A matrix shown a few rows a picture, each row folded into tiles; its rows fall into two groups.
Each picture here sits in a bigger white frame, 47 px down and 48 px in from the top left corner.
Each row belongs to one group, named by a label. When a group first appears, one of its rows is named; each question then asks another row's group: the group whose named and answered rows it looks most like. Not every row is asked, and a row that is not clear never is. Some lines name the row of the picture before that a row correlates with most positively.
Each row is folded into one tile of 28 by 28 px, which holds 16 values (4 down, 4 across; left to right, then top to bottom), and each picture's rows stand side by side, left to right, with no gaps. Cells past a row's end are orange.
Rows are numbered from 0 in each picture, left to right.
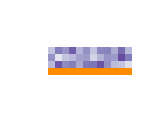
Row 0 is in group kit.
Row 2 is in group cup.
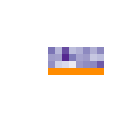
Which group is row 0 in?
cup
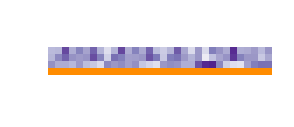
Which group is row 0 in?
cup
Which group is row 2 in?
cup
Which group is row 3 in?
cup
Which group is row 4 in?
cup
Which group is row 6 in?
cup
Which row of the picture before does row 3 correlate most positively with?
0
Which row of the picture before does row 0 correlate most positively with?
0
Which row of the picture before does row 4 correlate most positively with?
0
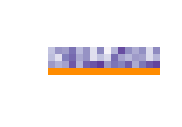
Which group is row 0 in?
kit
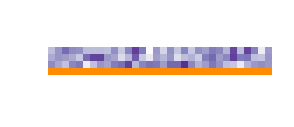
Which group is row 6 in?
cup
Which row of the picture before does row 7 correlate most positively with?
3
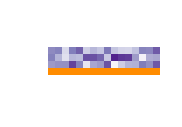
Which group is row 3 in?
kit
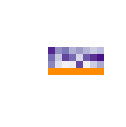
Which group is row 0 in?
cup
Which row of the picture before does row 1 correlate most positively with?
2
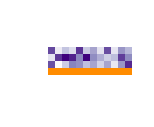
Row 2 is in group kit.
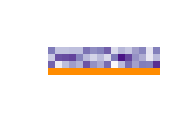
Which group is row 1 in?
kit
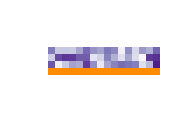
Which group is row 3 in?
kit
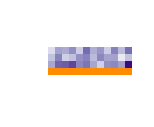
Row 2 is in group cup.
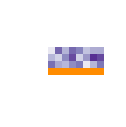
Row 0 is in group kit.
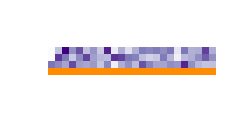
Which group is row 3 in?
kit
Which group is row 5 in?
cup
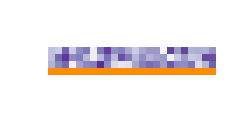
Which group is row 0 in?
cup
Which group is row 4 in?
kit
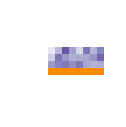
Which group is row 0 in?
cup
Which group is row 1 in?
kit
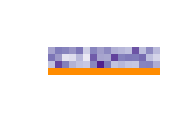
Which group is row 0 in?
kit
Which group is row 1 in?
kit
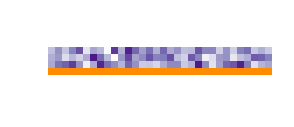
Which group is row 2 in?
kit
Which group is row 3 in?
cup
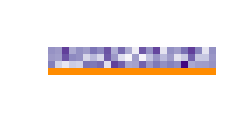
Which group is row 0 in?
cup
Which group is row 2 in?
kit
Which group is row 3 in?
kit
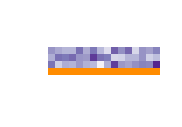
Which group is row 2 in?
kit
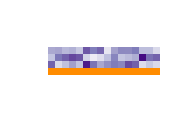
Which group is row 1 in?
kit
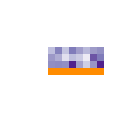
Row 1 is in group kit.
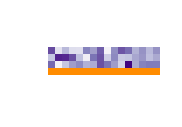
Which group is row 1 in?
kit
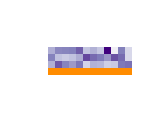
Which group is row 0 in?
kit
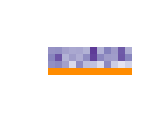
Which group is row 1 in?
cup
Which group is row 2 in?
cup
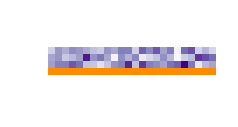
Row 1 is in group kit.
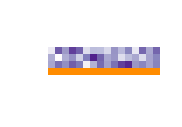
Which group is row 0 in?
kit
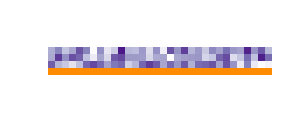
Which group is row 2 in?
cup
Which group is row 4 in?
kit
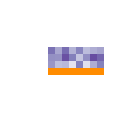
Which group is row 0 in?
cup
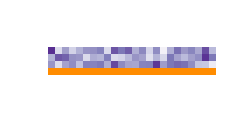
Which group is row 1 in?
kit
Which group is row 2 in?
kit
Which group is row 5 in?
cup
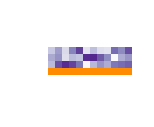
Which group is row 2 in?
kit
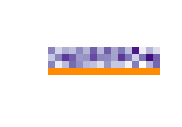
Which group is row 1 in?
cup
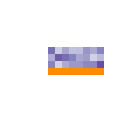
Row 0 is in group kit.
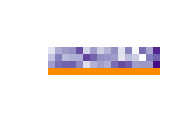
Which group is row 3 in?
kit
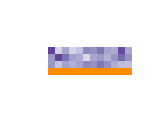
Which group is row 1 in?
kit
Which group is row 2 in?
cup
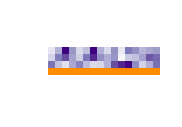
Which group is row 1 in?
cup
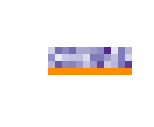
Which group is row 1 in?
kit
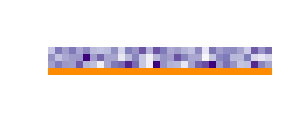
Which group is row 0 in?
kit
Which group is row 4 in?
cup
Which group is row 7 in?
kit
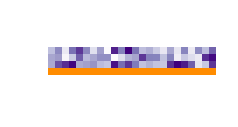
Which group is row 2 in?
kit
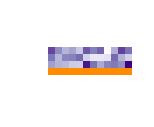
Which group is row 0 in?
cup
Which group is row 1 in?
kit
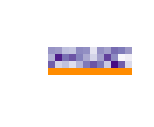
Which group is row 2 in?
kit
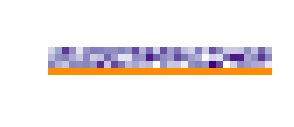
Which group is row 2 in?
kit
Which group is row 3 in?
cup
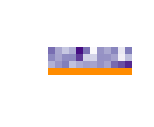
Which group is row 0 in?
cup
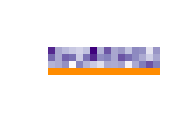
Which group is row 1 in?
cup
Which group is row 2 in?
cup
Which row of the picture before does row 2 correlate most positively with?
0
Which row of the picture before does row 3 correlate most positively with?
2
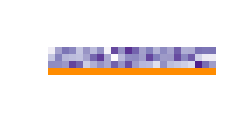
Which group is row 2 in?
kit
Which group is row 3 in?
cup
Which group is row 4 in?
cup
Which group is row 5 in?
kit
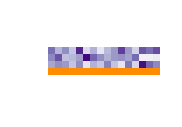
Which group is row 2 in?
cup
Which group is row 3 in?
kit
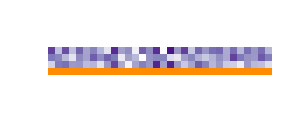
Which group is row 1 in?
cup
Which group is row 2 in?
kit
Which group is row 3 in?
kit
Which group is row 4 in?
kit
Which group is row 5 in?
kit
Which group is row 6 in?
cup
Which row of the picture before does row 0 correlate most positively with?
0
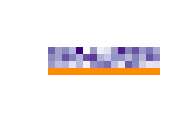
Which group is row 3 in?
cup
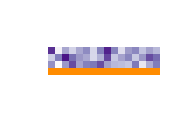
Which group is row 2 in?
cup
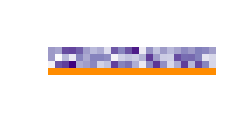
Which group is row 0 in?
kit
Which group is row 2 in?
kit
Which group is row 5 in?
kit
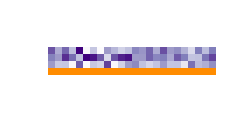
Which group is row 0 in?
cup
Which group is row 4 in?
cup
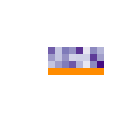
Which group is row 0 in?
kit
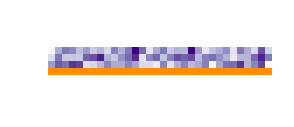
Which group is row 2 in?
kit
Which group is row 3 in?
cup
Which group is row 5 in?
cup
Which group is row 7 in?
cup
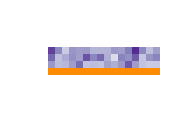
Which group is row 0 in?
cup
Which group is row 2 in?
kit
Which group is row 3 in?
cup
